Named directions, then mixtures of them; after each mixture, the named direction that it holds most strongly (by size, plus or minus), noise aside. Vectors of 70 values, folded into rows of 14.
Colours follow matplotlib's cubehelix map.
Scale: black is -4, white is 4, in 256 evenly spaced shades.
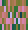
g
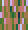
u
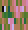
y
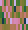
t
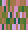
g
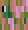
y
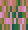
g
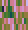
y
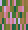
g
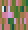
y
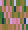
t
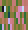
y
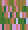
g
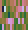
y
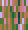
u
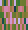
t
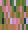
t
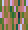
u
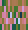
g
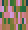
u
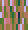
u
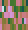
y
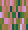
u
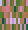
t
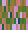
g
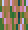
u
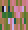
y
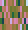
t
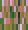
u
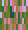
u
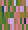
y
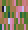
y
